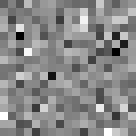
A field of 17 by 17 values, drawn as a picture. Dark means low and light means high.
No overall slope runs across the table. Neither half mirrors the other. The texture is fine-grained noise.
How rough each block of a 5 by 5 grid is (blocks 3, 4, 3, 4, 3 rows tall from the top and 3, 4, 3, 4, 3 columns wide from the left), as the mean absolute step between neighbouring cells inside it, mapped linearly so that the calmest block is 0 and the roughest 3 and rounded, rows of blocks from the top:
1 0 1 1 1 / 2 1 1 1 3 / 1 1 0 1 0 / 0 1 0 1 1 / 1 1 0 1 1
